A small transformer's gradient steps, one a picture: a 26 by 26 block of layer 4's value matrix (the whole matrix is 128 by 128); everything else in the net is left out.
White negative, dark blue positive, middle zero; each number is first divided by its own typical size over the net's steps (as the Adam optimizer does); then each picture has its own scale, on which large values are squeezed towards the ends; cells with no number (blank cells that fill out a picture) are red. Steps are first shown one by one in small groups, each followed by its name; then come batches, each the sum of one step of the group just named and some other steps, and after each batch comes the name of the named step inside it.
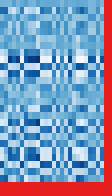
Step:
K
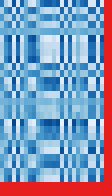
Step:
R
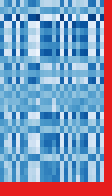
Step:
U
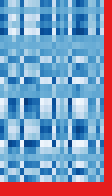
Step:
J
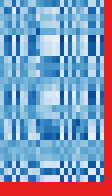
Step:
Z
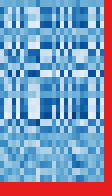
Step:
K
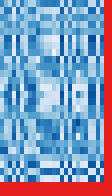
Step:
Z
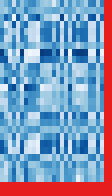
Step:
U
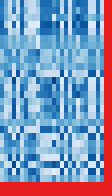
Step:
J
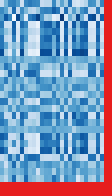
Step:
U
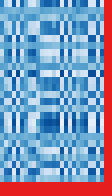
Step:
R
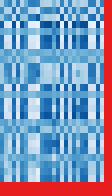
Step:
U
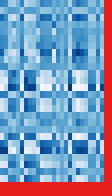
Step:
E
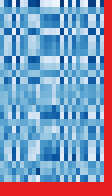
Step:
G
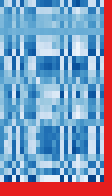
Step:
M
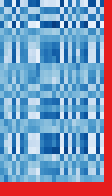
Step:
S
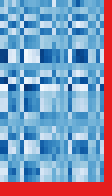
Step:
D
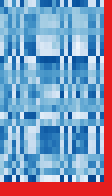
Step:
M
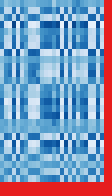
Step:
G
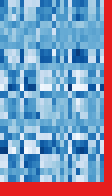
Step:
E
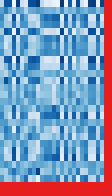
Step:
G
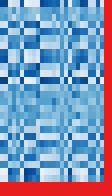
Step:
D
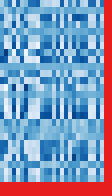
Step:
D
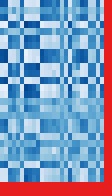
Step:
D
